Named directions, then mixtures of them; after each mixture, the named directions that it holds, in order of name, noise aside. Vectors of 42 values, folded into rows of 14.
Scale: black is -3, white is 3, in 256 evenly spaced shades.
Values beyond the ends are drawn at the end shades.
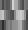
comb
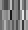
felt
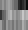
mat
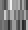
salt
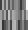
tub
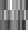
salt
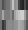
comb, mat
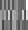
felt, tub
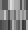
comb, salt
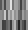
salt, tub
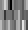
felt, salt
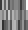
tub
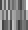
tub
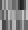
mat, tub
